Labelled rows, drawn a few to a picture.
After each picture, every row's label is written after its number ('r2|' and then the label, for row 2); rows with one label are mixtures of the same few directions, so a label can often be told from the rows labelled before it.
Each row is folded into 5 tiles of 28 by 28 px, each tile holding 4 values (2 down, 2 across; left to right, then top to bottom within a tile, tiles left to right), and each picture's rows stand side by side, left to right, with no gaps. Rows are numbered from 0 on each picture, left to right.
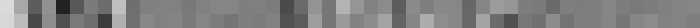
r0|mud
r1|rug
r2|mud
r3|rug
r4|rug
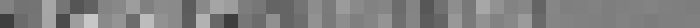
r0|rug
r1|rug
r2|mud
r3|mud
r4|rug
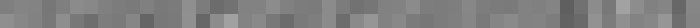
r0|rug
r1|rug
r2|rug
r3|rug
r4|mud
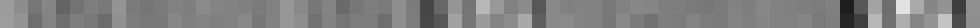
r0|mud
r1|mud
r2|mud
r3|mud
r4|rug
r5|mud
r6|mud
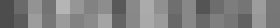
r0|mud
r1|mud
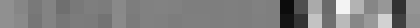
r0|mud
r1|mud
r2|mud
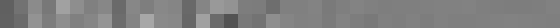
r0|mud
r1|rug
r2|rug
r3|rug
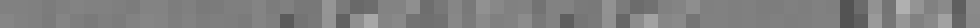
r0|rug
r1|mud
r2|rug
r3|mud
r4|rug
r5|mud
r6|mud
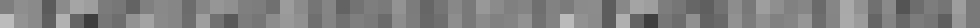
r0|rug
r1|rug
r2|mud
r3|mud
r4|rug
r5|mud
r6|mud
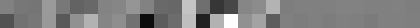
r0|rug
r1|rug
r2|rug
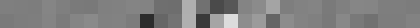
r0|rug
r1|rug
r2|rug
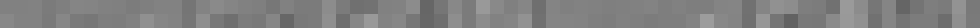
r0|rug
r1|rug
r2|rug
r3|mud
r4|rug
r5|rug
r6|mud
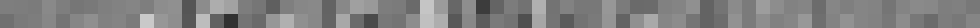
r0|rug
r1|rug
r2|rug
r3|mud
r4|rug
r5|mud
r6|rug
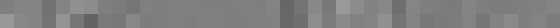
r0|rug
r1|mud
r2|mud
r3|rug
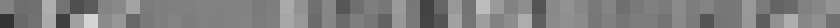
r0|rug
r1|mud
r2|mud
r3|mud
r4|mud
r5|rug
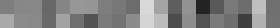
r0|rug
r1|mud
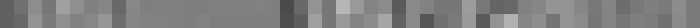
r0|mud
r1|rug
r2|mud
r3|rug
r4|mud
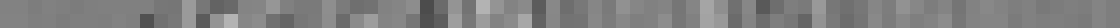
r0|mud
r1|rug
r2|rug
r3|mud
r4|mud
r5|mud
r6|mud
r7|mud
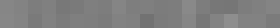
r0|mud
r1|rug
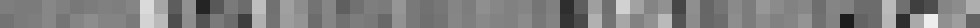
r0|rug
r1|mud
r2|mud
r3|mud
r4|mud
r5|mud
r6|rug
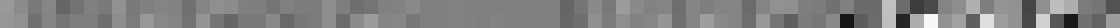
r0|mud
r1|rug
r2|rug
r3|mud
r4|mud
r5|rug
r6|rug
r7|rug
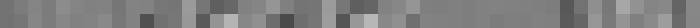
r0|mud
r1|rug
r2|rug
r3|rug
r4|mud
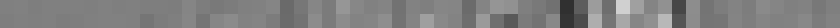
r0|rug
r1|rug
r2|mud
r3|rug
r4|mud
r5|mud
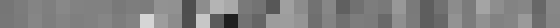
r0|mud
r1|rug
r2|mud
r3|mud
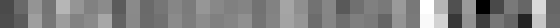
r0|mud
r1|mud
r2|mud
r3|mud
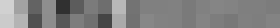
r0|mud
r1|rug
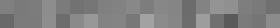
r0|rug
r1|rug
